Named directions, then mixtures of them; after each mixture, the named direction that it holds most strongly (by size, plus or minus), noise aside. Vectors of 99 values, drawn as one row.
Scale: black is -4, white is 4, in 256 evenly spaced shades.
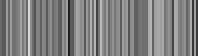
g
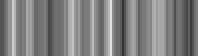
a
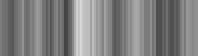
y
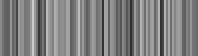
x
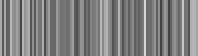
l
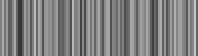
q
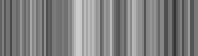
y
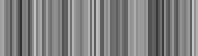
g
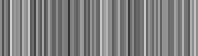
l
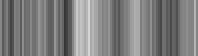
y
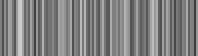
q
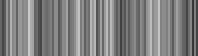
g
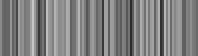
x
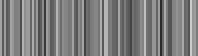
l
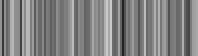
l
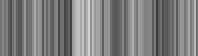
y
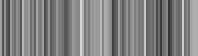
l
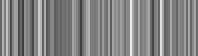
x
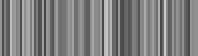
l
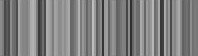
x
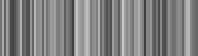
l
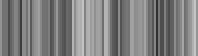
y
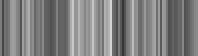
a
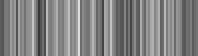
x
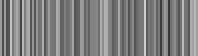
l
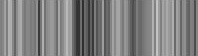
y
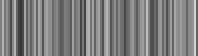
q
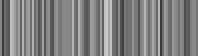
l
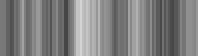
y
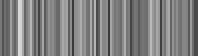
q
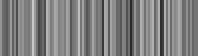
x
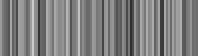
x
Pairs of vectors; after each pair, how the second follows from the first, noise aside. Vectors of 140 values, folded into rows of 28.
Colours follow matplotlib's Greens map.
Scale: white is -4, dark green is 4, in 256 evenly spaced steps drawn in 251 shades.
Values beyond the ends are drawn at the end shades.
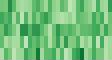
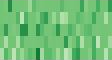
partly zeroed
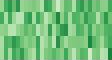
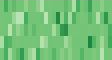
partly zeroed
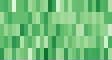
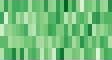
reversed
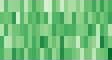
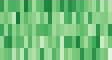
negated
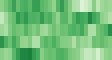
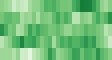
reversed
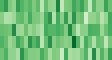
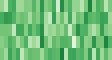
negated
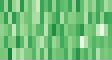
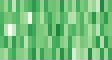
reversed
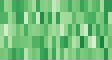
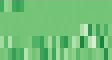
partly zeroed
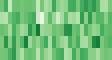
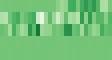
partly zeroed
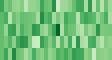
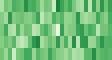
negated
